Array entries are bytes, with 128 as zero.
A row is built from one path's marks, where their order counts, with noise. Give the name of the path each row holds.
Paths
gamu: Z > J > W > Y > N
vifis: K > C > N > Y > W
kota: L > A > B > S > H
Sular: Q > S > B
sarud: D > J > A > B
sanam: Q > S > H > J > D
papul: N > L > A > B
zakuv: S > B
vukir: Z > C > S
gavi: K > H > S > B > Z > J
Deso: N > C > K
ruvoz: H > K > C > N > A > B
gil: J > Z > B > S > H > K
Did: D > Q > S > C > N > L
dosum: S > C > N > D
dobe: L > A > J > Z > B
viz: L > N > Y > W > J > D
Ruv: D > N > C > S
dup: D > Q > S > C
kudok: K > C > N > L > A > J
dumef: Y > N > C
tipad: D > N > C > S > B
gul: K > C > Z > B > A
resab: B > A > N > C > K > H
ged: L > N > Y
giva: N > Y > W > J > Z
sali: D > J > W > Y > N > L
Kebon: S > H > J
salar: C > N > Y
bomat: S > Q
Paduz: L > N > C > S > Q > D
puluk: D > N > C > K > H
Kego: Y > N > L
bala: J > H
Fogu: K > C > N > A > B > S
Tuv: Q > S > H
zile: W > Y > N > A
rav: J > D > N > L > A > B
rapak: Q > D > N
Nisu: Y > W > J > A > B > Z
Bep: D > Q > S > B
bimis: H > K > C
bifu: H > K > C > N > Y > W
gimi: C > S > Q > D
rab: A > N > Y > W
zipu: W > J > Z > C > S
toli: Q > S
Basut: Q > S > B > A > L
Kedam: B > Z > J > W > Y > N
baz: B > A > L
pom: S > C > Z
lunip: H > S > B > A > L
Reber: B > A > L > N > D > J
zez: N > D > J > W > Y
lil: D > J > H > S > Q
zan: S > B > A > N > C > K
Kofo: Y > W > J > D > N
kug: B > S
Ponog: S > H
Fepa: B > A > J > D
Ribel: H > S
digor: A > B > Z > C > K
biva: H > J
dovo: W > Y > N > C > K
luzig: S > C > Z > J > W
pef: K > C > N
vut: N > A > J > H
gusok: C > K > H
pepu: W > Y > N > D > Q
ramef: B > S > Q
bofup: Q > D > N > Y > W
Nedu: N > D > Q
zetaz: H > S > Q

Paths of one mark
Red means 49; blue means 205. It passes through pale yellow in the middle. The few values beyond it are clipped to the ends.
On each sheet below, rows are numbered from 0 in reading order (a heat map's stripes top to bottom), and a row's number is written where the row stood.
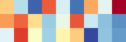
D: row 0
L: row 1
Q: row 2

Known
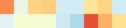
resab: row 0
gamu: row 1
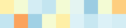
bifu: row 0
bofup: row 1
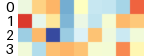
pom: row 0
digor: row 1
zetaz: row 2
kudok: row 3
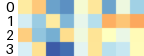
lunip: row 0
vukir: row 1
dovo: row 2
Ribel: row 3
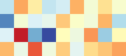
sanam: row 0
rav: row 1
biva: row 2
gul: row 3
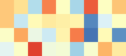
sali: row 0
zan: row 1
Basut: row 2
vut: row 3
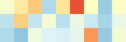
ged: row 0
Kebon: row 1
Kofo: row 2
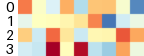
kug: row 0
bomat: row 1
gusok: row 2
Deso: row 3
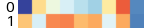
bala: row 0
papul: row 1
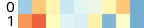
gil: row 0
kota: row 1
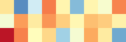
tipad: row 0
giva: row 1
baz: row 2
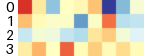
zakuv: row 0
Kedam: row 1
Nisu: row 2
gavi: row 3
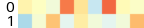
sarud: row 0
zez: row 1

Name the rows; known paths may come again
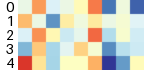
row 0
Sular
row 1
zile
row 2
Tuv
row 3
rapak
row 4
zakuv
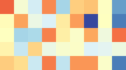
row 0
kug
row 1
Basut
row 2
dup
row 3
Paduz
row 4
ramef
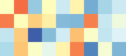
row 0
Ponog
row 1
Fepa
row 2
zetaz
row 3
toli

